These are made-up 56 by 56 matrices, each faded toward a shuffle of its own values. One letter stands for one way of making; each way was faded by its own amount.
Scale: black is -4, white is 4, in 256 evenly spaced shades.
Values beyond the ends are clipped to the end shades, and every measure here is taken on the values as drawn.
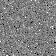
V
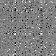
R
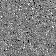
V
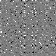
R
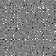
R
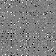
R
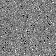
V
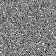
V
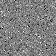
V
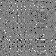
R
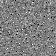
V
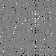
R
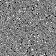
V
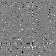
R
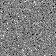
V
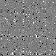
R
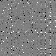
R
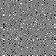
R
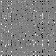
R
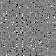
R
